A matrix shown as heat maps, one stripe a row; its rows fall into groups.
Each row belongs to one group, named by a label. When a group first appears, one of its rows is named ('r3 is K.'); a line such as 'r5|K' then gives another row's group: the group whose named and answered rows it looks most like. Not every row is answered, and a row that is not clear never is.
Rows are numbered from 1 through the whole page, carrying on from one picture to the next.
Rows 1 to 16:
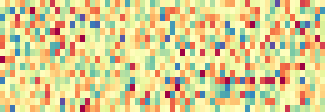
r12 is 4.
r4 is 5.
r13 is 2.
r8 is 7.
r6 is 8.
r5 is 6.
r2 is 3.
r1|4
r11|7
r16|3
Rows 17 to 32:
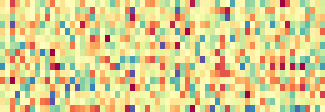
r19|2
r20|3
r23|3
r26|6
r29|5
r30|7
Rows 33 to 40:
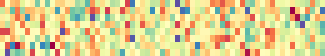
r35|5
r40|3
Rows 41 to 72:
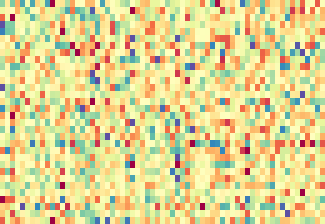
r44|6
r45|6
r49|4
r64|2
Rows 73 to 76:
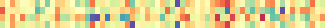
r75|7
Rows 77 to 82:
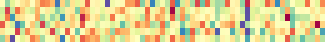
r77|4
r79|3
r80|8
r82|3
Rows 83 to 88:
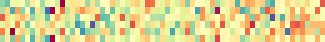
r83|6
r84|8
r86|5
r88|8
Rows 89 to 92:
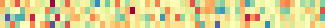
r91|3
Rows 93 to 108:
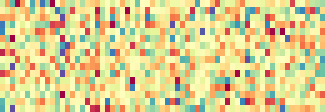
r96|6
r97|4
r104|2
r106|6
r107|4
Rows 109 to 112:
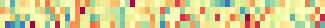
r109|2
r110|8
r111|7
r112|3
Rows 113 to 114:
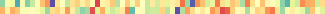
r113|7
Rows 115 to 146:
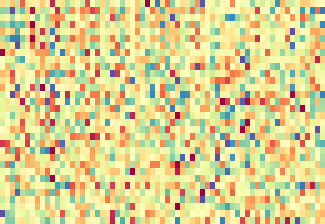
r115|4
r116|3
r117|6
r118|3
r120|3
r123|8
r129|4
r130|6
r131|2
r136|8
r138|3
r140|8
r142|7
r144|2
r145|6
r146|3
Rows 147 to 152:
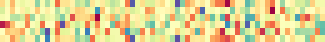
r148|4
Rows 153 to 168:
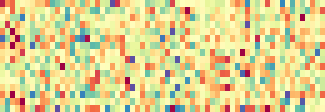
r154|7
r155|5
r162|6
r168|4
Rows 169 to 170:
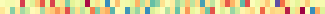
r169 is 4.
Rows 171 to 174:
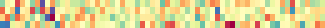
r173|8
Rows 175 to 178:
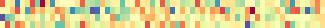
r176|5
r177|6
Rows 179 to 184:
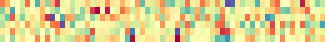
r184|2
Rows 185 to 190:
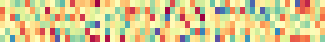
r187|7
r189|4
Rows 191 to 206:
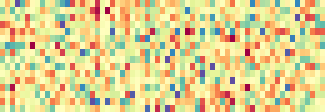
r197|3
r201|4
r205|7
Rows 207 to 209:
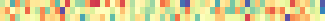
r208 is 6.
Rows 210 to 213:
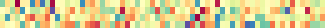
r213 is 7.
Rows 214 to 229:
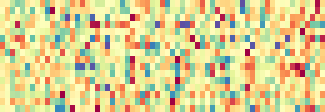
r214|8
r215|8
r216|5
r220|4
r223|5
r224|5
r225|2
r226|4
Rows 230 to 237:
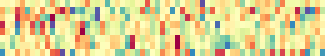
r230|4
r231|5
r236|2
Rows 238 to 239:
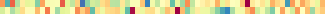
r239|2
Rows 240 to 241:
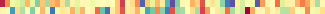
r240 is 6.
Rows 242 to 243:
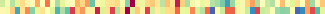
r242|2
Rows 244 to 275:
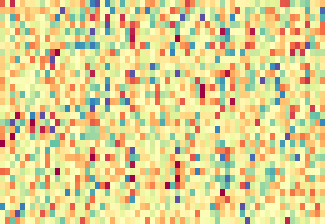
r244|7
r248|5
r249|2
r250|5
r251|6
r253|4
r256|7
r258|7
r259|5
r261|3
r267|2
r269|2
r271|5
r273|8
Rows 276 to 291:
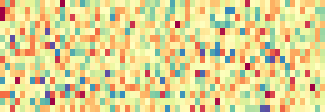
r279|2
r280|4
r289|8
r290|8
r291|7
